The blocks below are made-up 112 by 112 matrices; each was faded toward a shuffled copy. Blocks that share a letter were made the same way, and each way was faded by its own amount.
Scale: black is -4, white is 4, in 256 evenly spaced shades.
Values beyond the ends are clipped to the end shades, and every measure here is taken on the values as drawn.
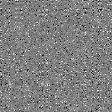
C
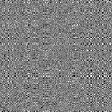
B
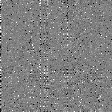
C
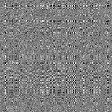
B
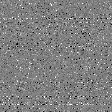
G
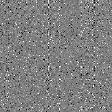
C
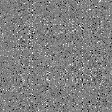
C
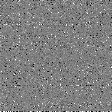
G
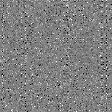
C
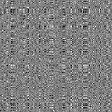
B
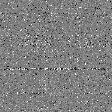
G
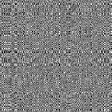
B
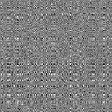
B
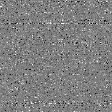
G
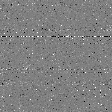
G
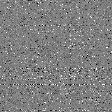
G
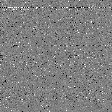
G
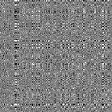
B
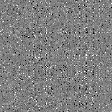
C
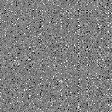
C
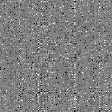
C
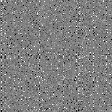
C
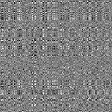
B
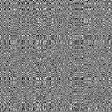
B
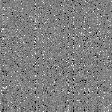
C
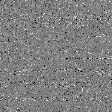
G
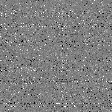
G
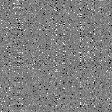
C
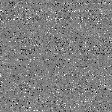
G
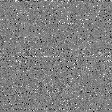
G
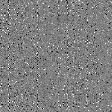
C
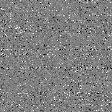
G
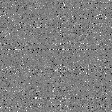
G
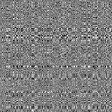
B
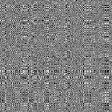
B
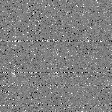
G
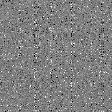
C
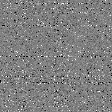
G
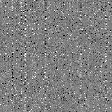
C
